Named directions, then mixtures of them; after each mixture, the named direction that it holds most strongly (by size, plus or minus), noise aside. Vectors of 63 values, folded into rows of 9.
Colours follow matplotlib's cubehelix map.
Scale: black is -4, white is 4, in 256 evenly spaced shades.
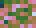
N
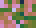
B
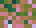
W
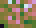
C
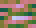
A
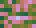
A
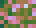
N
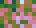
B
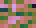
A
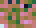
C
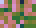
B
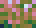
C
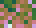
W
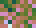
W
